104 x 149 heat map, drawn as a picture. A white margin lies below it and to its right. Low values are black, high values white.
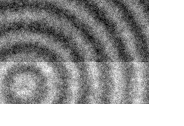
The bottom part is higher, past a seam about 60% of the way down. The histogram is bell-shaped. Rings spread out from the bottom left.
